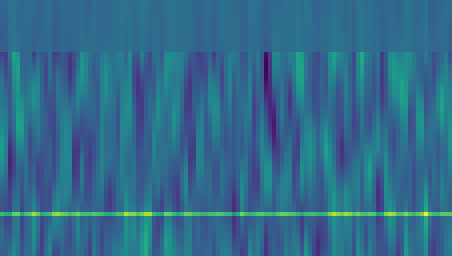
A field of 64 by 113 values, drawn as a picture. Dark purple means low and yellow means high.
Row 54 stands out from the rest. A horizontal seam about 20% of the way down splits the table, and the top part is calmer. Streaks run downward. The halves do not mirror each other.
